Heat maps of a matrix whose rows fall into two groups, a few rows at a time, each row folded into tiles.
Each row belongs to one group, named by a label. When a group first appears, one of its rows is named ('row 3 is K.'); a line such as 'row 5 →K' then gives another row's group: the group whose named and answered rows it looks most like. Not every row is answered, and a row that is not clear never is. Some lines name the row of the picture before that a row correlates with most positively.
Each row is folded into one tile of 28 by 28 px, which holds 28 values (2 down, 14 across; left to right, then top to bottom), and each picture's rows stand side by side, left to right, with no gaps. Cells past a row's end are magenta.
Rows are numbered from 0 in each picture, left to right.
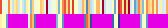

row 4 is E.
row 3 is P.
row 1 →P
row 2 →E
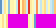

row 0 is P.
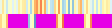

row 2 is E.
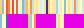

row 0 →E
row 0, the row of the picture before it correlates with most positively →1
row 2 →P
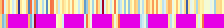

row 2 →E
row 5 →E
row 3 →P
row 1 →P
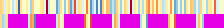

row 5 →E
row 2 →P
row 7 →P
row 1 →P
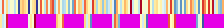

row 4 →P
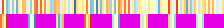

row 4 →E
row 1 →E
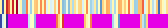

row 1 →E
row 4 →E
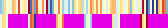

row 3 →E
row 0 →P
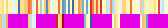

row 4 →P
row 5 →P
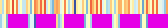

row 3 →E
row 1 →E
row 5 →E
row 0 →E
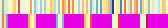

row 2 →E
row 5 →P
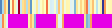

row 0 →P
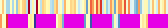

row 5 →P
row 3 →E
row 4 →E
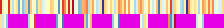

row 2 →E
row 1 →P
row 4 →E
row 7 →E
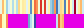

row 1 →E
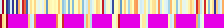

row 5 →P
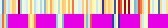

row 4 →E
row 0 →P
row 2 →E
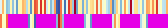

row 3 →E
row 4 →P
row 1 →E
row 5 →E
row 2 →P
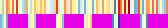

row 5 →E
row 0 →E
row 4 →E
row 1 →E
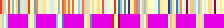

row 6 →P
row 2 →E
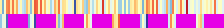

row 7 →P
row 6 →P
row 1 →E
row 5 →E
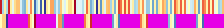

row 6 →E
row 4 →E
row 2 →P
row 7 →E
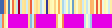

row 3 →E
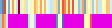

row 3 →P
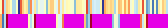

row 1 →P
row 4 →E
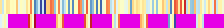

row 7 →P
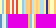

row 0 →E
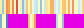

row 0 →E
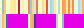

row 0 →P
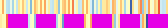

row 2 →E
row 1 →E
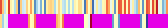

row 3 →P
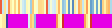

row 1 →P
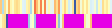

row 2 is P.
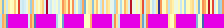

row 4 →P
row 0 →P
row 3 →P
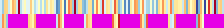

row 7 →P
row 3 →P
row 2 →P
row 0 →P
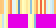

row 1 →E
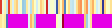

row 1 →P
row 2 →P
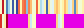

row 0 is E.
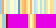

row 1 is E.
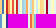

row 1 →P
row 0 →E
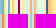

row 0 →P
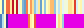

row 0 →E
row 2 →P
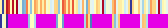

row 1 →E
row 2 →E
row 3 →P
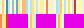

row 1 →P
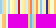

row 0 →P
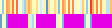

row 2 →E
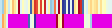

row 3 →E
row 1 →E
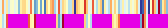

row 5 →P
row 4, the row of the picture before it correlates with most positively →2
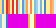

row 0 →E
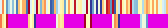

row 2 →P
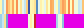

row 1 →P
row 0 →E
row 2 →E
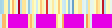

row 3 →P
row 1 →P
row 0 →P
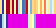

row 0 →E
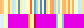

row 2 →E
